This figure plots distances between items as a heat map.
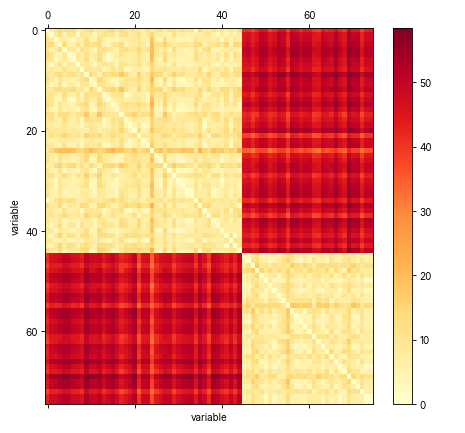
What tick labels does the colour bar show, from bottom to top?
0, 10, 20, 30, 40, 50
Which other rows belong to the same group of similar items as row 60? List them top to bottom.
45, 46, 47, 48, 49, 50, 51, 52, 53, 54, 55, 56, 57, 58, 59, 61, 62, 63, 64, 65, 66, 67, 68, 69, 70, 71, 72, 73, 74
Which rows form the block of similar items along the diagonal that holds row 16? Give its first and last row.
0 to 44
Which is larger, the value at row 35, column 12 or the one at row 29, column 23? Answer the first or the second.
the first
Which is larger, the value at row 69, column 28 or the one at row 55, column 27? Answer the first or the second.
the first
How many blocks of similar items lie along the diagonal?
2
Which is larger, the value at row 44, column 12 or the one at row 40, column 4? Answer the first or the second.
the first
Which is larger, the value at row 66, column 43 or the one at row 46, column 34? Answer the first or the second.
the first
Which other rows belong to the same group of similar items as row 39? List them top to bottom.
0, 1, 2, 3, 4, 5, 6, 7, 8, 9, 10, 11, 12, 13, 14, 15, 16, 17, 18, 19, 20, 21, 22, 23, 24, 25, 26, 27, 28, 29, 30, 31, 32, 33, 34, 35, 36, 37, 38, 40, 41, 42, 43, 44
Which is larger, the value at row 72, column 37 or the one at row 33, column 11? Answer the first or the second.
the first
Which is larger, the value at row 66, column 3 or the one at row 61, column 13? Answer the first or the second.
the first
